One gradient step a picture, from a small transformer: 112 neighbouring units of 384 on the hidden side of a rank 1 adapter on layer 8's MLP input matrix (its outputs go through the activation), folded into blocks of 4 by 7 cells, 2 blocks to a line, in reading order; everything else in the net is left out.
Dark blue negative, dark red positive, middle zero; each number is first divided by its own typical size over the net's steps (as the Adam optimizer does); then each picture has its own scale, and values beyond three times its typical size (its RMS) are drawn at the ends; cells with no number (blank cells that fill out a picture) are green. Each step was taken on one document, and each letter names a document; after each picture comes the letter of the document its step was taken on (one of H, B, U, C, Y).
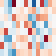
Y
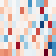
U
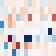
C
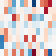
Y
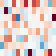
Y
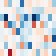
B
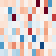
Y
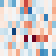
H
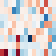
U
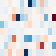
C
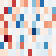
Y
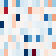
C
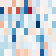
H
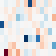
C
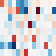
H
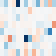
C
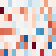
U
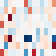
C
